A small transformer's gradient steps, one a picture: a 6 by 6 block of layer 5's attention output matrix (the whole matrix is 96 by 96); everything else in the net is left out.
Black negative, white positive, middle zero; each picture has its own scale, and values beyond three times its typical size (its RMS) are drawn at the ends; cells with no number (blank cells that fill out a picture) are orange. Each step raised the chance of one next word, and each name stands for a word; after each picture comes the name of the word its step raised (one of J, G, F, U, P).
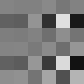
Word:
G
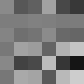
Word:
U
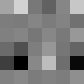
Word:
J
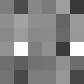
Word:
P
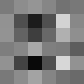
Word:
G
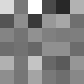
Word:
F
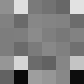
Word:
U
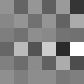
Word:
P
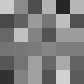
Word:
J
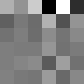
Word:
F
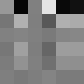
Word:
F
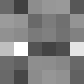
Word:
P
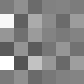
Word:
G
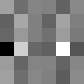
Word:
P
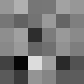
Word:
J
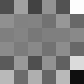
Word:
U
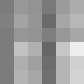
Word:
J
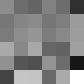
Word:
U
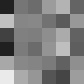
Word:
J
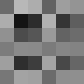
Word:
G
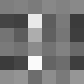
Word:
G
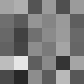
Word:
U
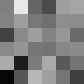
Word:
J
